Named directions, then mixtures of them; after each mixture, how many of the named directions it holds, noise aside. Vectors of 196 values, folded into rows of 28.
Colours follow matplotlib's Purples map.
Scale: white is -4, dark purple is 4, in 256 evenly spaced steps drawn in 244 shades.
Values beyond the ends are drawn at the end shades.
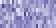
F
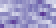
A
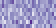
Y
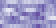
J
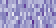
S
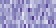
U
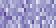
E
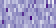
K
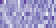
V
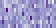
two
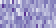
one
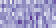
three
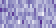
three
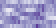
one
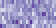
two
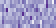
three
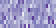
one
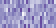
three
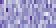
two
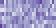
three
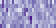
three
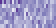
one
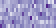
two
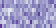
two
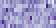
two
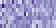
two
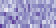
three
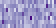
one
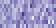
one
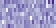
one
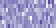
one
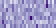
three
